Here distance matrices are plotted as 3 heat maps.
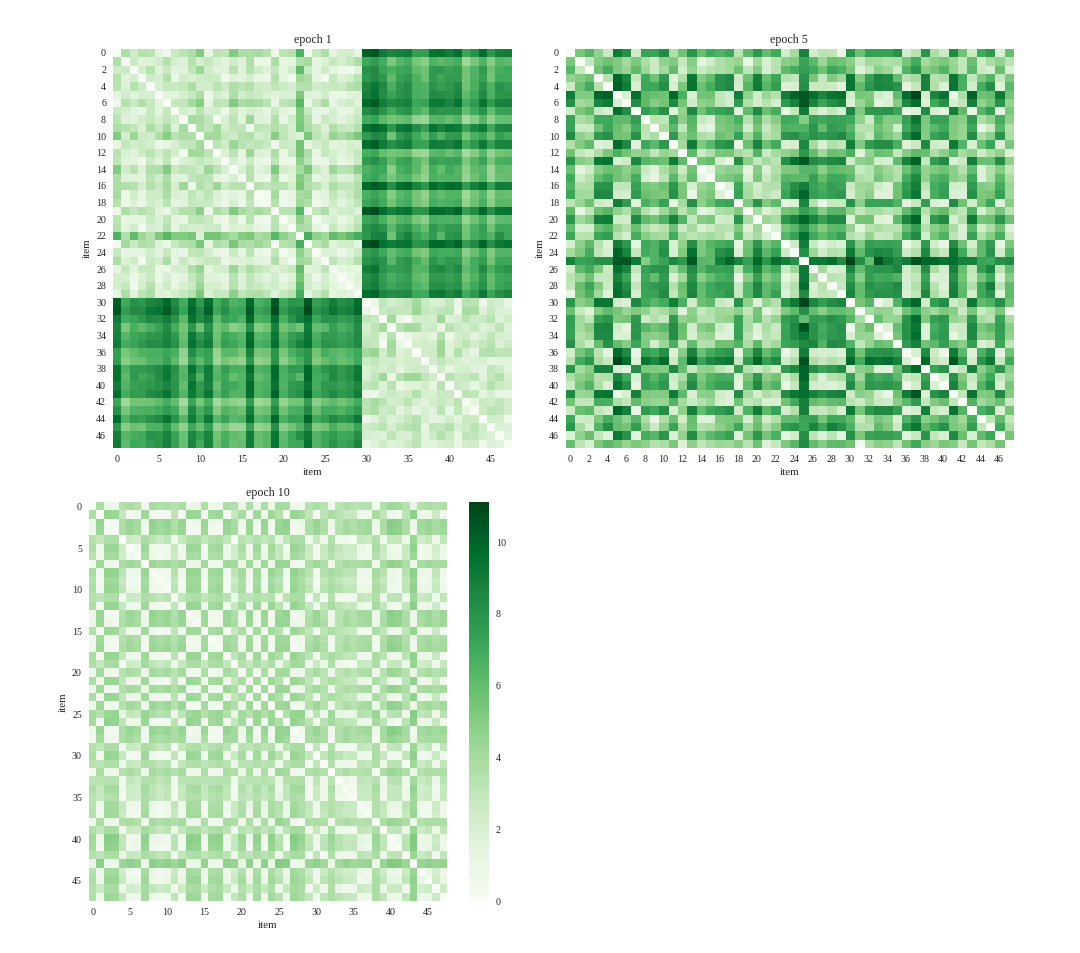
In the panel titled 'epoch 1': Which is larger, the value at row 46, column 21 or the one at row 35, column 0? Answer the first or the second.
the second
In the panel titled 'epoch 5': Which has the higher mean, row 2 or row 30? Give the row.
30
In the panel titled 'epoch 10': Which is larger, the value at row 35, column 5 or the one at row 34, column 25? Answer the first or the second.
the first
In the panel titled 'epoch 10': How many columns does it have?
48
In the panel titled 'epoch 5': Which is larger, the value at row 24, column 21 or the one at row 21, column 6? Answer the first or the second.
the first
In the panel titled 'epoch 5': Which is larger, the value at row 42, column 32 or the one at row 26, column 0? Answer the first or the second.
the first
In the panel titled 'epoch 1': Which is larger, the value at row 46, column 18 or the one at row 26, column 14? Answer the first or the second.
the first
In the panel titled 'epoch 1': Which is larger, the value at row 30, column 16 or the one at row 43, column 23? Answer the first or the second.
the first
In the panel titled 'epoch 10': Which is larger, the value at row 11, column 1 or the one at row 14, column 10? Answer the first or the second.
the second
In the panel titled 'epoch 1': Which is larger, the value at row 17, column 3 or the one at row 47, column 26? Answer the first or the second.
the second
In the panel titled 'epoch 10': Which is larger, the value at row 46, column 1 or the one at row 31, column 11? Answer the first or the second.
the first
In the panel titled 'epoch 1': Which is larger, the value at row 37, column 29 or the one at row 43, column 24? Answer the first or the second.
the first
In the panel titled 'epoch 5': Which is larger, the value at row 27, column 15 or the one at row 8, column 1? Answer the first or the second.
the first
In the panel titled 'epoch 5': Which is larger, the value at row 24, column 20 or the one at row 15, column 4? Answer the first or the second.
the first
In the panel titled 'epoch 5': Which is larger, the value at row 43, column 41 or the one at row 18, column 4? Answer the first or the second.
the first
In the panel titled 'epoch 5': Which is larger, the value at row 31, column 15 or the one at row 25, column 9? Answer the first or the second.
the second
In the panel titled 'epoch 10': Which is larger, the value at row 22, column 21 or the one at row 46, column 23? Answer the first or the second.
the first
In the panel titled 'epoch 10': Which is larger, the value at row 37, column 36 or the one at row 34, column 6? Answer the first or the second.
the second
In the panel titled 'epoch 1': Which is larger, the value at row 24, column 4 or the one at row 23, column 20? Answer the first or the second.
the second
